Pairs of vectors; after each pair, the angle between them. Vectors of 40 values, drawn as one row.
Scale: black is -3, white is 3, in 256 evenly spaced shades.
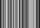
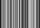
nearly parallel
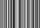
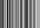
partly opposed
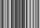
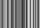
nearly parallel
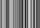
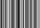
orthogonal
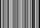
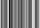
nearly opposite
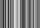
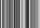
partly opposed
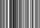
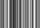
nearly parallel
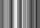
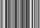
partly opposed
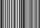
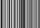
nearly parallel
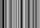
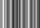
nearly opposite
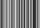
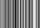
nearly opposite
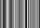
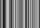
nearly parallel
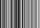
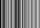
nearly parallel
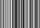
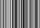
nearly parallel
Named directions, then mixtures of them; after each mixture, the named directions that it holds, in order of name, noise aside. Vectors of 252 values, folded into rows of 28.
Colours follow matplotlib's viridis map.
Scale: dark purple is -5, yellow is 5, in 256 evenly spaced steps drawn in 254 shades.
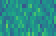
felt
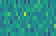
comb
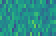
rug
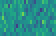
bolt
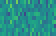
comb, rug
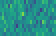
bolt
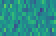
bolt, rug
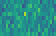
comb, felt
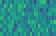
bolt, rug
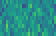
felt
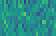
bolt, comb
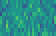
felt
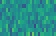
felt, rug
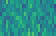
felt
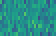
comb, rug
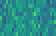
felt, rug
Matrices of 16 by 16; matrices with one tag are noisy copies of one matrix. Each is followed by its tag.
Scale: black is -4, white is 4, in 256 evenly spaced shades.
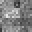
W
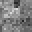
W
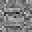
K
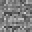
K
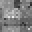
W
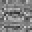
K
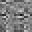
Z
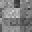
W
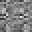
Z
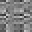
Z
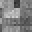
W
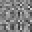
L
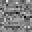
K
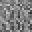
L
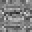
K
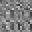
L
